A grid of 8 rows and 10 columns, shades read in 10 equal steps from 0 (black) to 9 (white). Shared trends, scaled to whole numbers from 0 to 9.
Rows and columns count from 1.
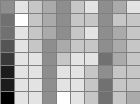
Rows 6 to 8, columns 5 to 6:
8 8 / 8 8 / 9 8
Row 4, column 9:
6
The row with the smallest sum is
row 4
